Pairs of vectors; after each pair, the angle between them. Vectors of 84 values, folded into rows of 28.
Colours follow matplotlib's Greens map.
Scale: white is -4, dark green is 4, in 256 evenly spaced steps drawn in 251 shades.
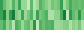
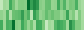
partly opposed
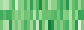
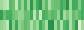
nearly parallel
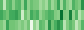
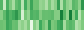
nearly parallel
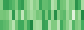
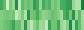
partly opposed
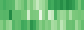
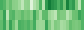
partly aligned
